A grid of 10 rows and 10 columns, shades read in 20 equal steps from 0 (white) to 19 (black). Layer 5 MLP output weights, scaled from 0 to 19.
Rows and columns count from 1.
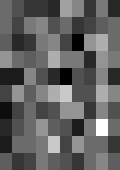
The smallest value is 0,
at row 8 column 9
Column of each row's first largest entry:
5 7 7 8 6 1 1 7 1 2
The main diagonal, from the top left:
11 14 15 11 16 4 8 10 11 12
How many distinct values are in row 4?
6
